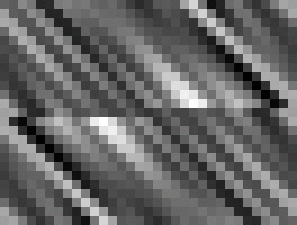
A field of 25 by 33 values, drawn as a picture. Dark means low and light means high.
Grain: diagonal, down to the right. Ninth with the highest average: centre. Slope: none. Symmetry: a half turn.
